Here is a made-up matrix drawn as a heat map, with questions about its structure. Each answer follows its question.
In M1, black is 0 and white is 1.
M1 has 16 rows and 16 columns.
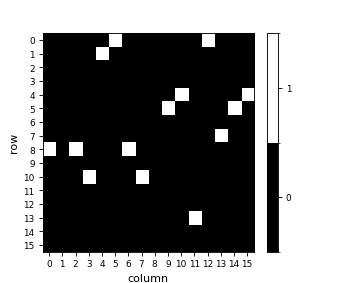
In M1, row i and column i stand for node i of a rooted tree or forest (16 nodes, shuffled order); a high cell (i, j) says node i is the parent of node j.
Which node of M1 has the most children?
8
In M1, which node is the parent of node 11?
13
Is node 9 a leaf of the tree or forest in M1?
yes
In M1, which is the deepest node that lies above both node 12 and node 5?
0
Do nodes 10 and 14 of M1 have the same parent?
no
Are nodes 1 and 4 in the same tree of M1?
yes
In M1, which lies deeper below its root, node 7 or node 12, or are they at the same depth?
node 7
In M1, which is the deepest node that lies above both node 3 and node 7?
10
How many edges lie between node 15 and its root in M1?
2
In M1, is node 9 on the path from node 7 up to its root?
no
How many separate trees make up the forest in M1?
2
